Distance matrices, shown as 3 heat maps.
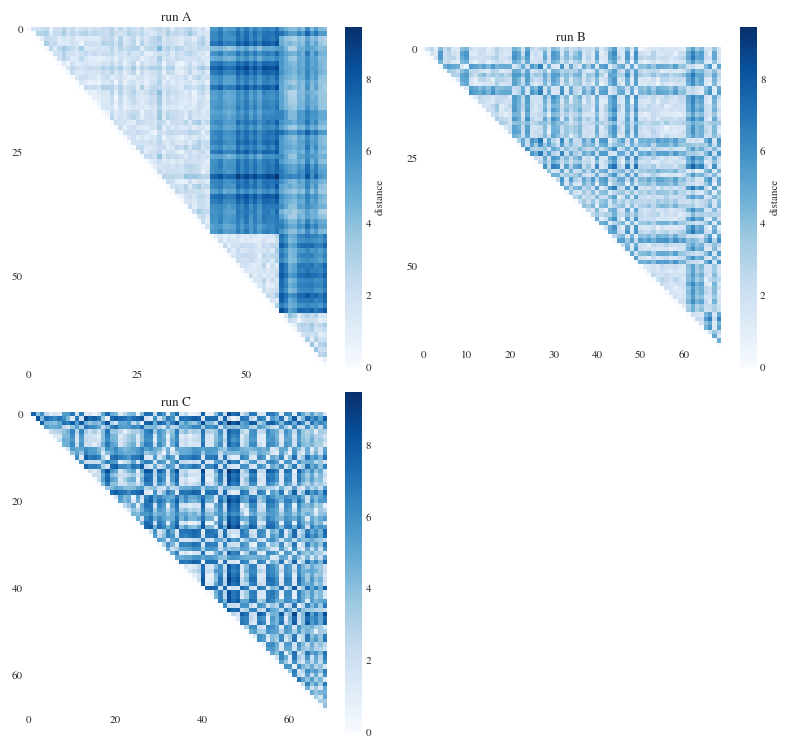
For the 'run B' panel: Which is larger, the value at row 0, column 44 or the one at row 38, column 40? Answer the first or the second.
the first
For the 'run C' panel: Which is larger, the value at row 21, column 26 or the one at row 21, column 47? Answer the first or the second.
the second
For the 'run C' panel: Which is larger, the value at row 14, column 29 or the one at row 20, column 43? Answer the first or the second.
the first
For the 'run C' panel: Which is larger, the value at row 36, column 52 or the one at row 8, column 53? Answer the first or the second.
the first
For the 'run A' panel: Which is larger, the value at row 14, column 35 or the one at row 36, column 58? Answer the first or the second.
the second
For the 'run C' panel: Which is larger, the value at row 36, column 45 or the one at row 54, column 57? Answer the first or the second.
the second
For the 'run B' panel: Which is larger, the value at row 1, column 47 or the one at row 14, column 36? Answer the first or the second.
the first
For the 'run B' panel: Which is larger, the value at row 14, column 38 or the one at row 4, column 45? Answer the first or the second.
the second
